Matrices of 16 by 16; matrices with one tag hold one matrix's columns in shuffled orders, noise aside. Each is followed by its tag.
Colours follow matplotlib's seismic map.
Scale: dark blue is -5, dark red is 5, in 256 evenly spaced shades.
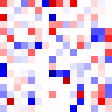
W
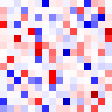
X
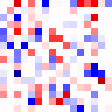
W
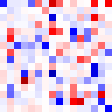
W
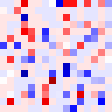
W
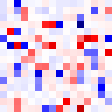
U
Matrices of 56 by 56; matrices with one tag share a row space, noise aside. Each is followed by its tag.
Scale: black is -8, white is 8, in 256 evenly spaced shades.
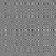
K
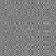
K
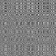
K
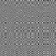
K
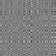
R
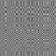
K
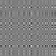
R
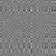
R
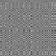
R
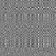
K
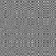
K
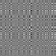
R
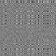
K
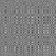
K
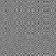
K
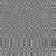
R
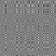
K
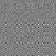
K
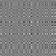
R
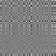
R
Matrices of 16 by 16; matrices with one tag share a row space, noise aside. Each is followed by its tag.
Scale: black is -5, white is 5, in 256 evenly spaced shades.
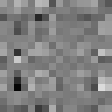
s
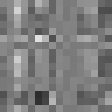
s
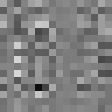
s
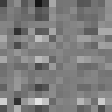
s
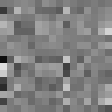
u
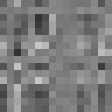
s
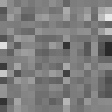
u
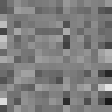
u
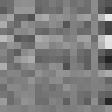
u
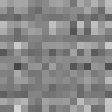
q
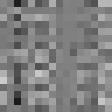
s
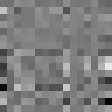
u
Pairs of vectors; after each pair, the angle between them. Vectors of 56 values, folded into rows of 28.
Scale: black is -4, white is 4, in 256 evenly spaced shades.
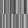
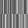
nearly parallel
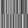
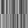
partly aligned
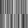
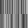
nearly parallel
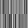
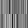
nearly opposite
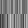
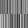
partly opposed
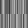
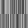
nearly opposite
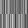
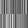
nearly parallel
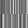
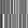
nearly parallel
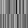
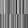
nearly parallel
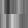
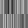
partly aligned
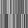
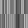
orthogonal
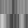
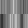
nearly opposite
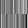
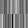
orthogonal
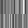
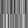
partly aligned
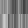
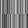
partly opposed
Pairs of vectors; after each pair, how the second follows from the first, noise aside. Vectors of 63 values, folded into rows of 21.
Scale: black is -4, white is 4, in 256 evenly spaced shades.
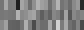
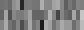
wrapped around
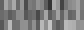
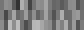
wrapped around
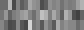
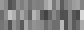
wrapped around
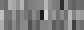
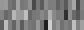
wrapped around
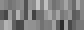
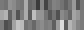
negated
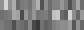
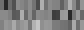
negated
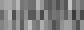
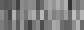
negated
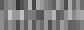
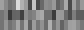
negated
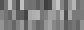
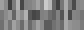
negated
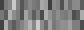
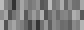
negated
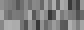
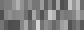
negated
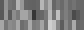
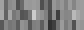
negated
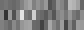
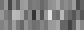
wrapped around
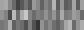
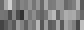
wrapped around
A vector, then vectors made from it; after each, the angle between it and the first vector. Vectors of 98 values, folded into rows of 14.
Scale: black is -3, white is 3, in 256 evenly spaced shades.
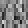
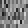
partly aligned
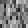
orthogonal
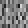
orthogonal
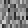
partly aligned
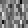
nearly opposite
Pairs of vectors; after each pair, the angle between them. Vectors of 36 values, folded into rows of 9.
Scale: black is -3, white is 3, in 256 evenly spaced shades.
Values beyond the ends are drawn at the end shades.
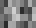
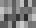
orthogonal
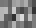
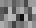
nearly opposite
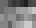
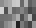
partly opposed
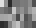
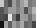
partly aligned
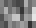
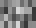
partly opposed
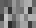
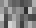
nearly opposite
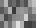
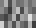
orthogonal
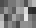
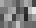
nearly opposite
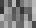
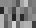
partly aligned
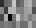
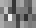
nearly opposite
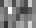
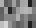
nearly opposite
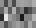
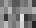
partly opposed
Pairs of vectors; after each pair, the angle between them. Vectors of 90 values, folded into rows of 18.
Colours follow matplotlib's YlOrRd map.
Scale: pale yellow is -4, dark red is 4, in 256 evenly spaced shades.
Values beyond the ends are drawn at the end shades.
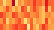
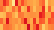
nearly opposite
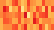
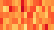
nearly opposite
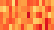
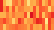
partly opposed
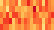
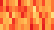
nearly opposite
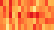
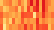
orthogonal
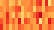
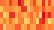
partly opposed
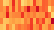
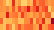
nearly parallel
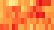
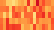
partly aligned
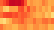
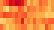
nearly parallel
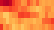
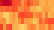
nearly parallel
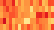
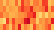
nearly opposite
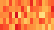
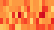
nearly opposite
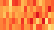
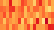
nearly opposite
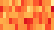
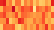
partly opposed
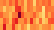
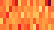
orthogonal
